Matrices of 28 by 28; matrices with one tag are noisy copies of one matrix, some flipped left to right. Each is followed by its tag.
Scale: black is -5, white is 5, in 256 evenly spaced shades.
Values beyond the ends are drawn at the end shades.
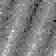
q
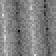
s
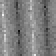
s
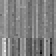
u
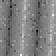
s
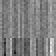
u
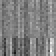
u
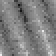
q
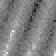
q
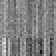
u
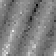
q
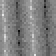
s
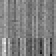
u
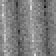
s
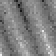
q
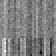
u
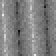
s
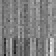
u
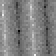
s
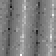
s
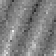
q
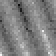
q
